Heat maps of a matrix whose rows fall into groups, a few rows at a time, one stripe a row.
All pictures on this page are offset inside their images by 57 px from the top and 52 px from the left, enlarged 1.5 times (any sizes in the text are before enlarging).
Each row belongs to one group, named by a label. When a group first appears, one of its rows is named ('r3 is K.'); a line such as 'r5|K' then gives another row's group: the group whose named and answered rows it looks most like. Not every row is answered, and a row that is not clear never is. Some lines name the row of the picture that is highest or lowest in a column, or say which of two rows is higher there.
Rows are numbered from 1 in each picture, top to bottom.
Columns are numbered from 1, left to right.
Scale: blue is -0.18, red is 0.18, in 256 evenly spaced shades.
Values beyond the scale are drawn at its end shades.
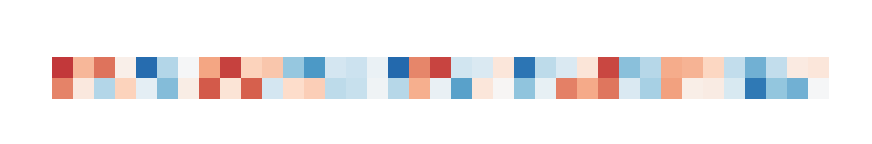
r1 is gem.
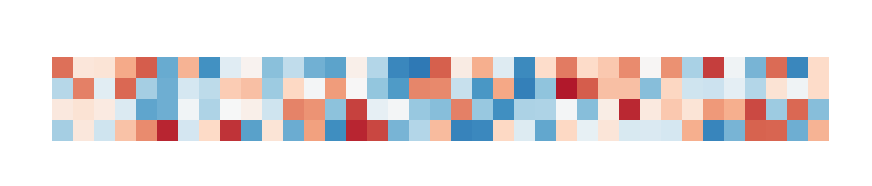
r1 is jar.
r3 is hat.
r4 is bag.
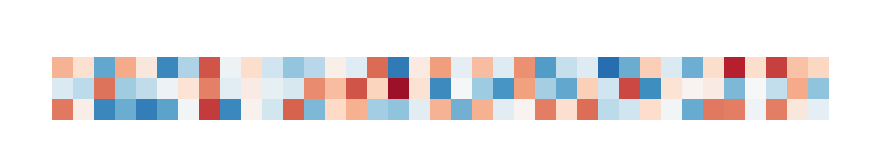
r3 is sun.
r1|sun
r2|hat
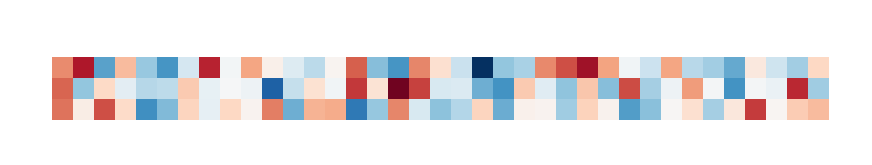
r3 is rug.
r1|gem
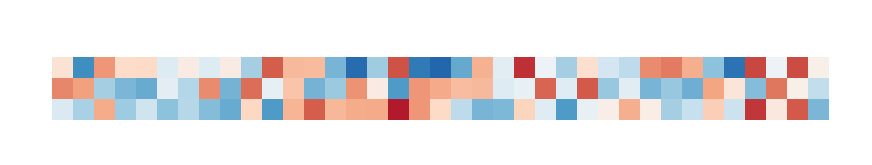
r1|rug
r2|sun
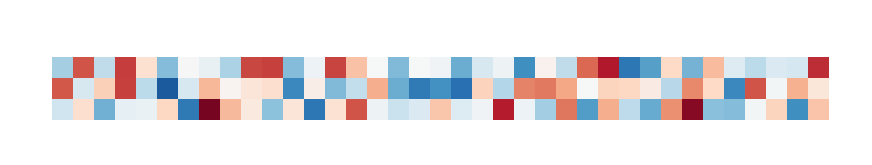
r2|rug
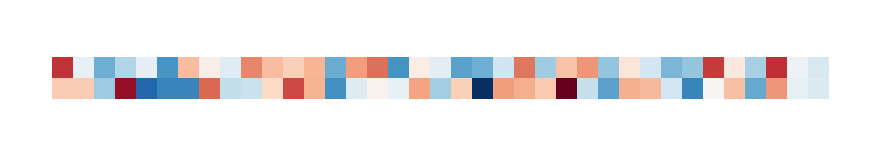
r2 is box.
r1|sun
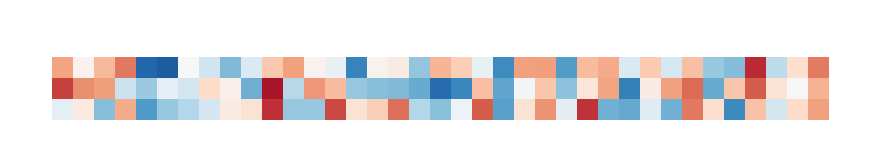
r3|rug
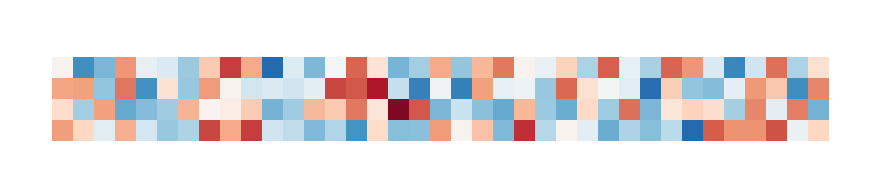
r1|bag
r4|sun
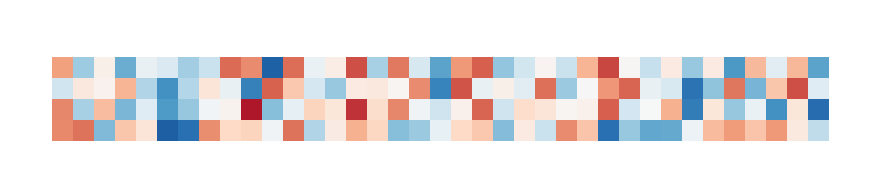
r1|hat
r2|box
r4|sun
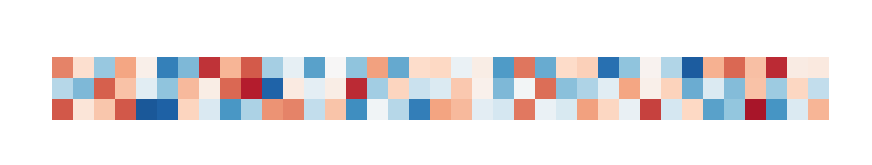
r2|hat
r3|rug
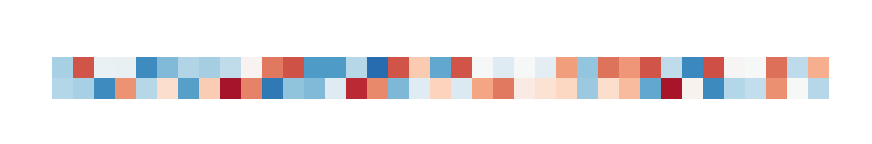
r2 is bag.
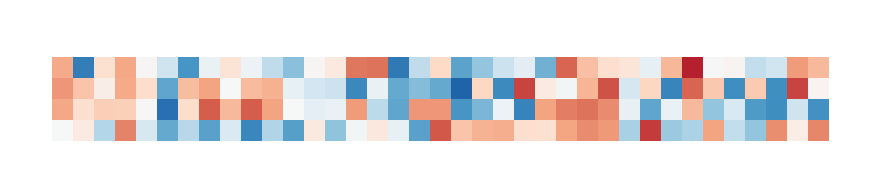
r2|rug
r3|gem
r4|jar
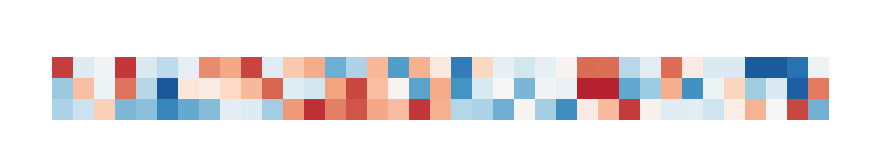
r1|gem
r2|gem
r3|hat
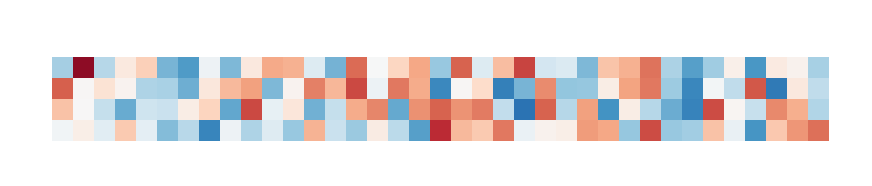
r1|box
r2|hat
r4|jar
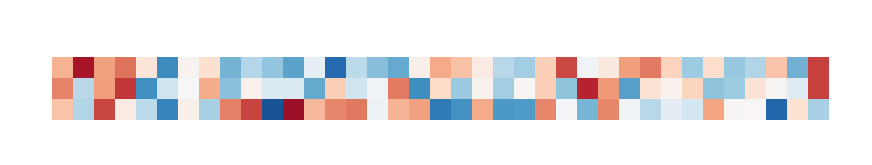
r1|jar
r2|rug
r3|hat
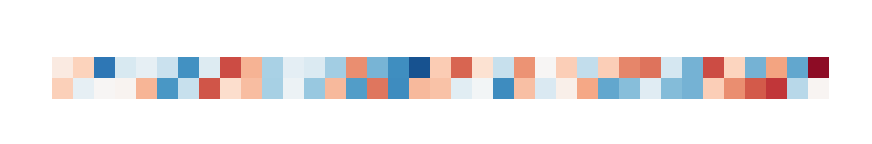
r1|jar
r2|sun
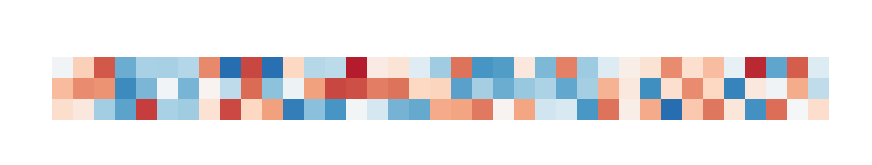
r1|hat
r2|hat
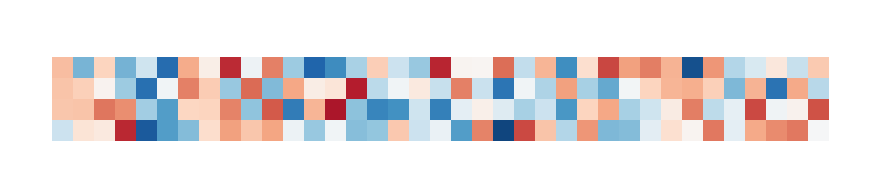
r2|hat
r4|rug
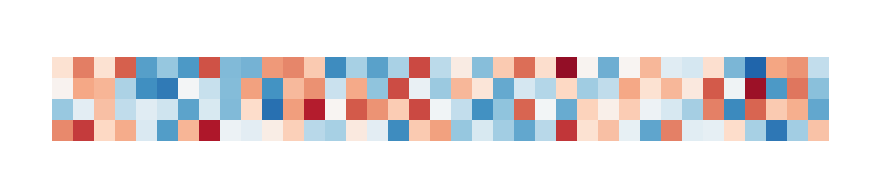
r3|hat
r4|gem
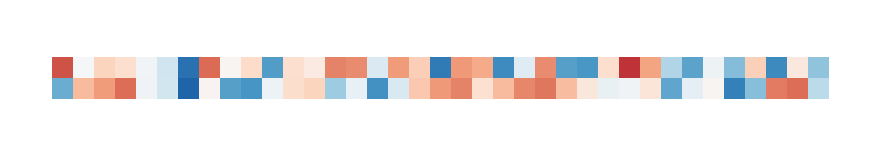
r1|hat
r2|box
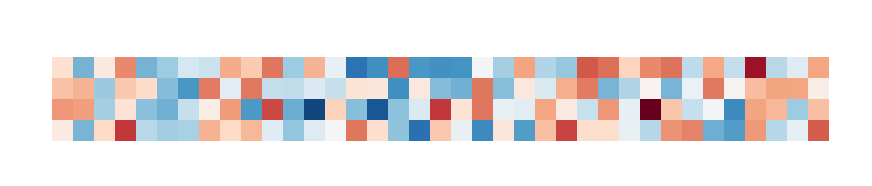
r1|rug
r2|sun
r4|bag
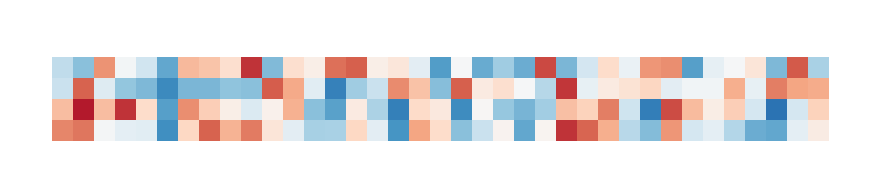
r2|box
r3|gem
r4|gem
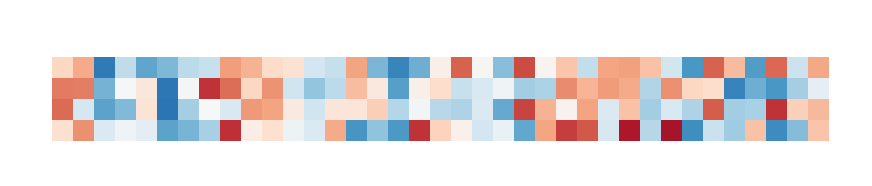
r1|jar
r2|gem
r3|sun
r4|gem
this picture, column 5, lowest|1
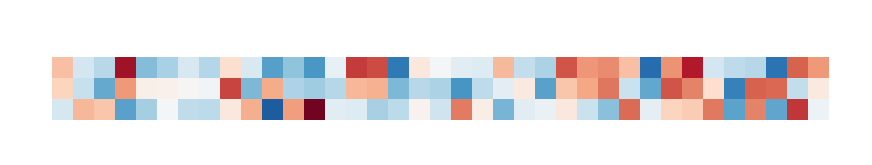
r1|bag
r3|hat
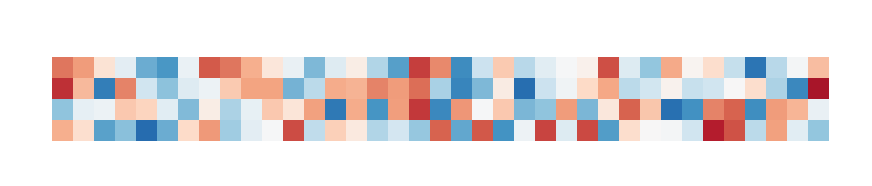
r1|gem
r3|box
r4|sun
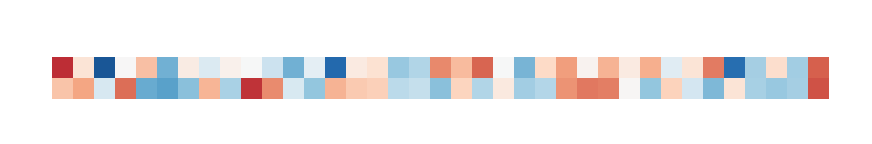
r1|jar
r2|gem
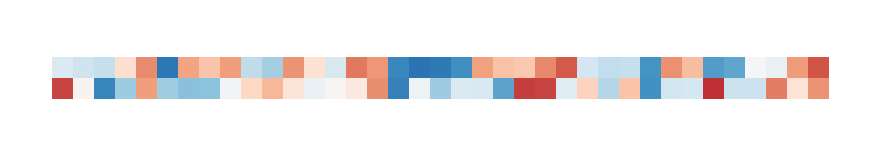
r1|bag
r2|sun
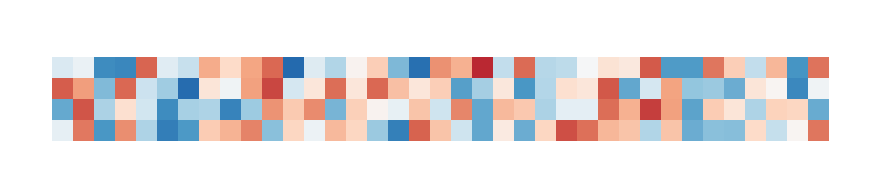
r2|gem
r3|box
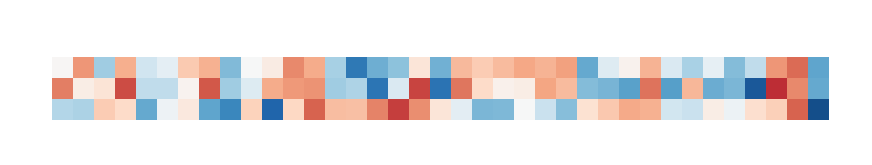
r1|box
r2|box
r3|hat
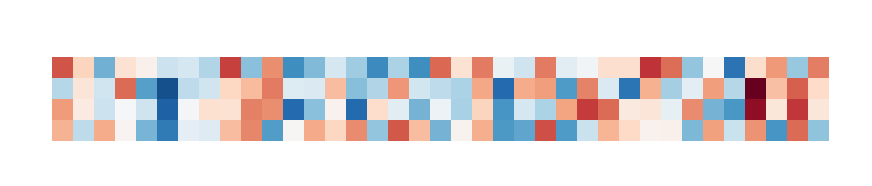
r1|jar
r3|rug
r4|hat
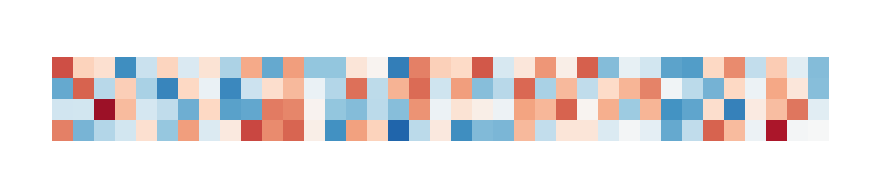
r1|sun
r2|box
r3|box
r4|sun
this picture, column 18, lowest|4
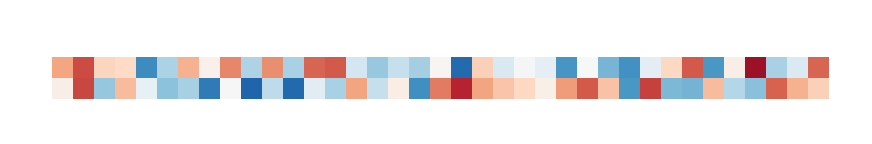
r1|rug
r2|jar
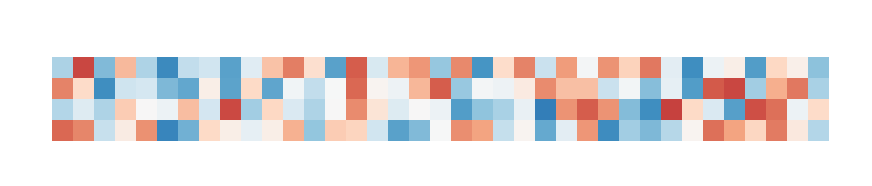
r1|box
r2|sun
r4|sun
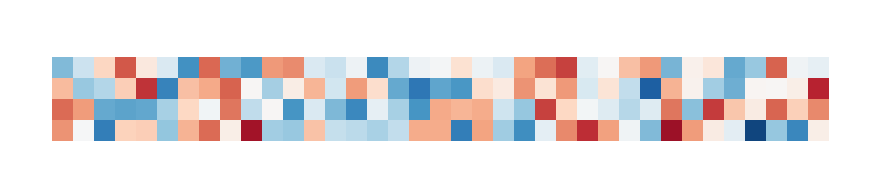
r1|box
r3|jar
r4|gem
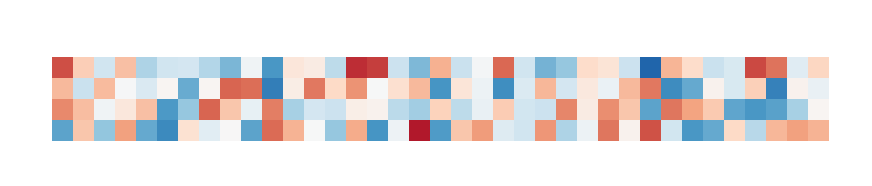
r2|hat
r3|gem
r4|box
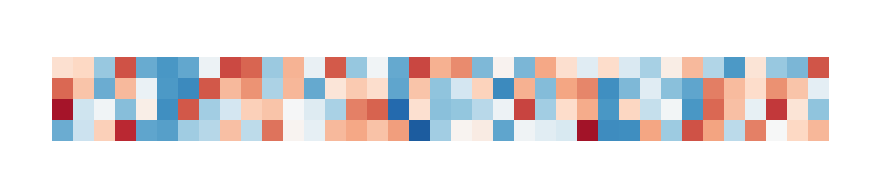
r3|sun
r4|rug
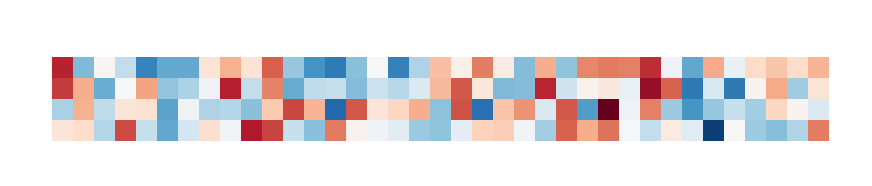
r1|jar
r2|jar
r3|box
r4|gem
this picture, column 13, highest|3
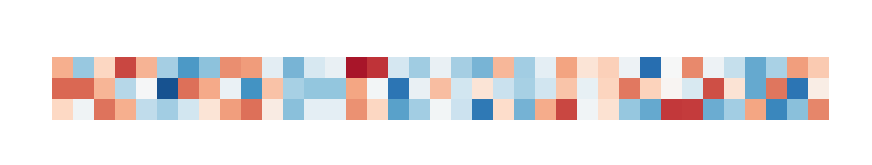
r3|bag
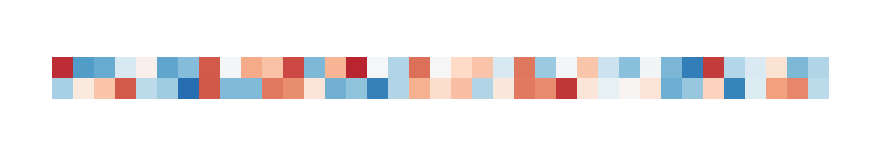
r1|sun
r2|box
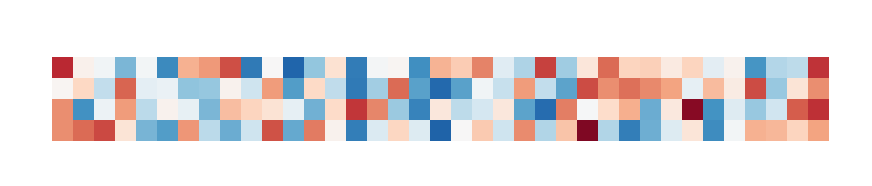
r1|jar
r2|rug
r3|bag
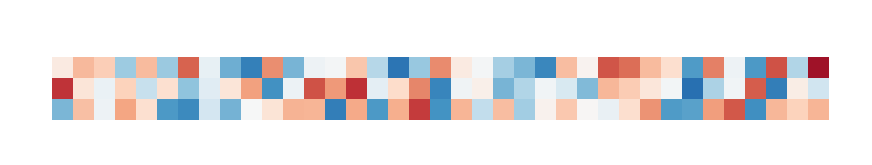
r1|jar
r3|box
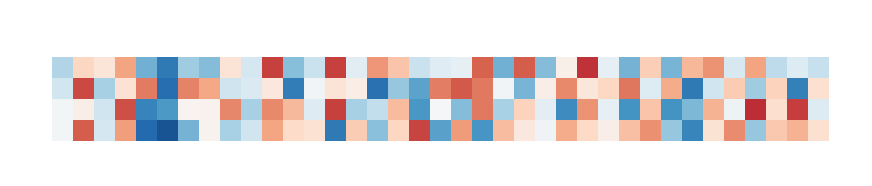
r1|rug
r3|rug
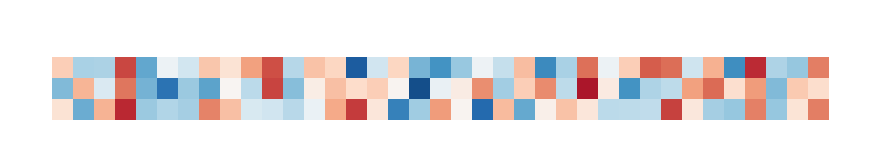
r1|rug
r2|rug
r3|bag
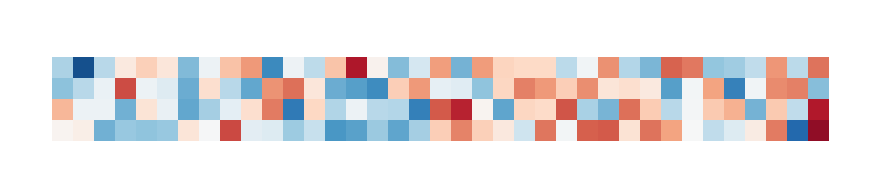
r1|bag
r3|jar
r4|jar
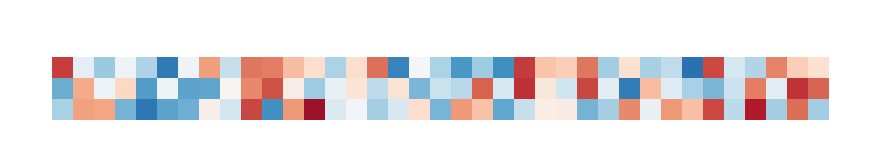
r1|sun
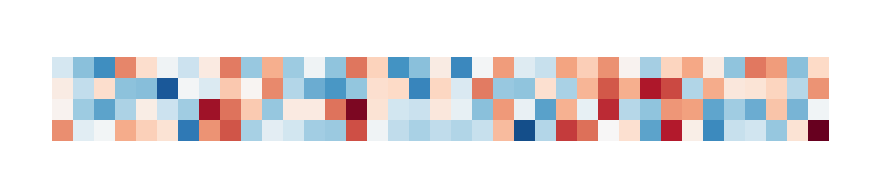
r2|jar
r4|bag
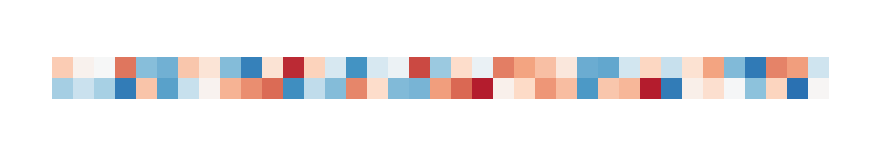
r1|box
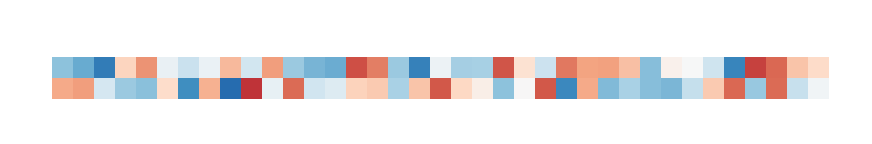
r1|bag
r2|sun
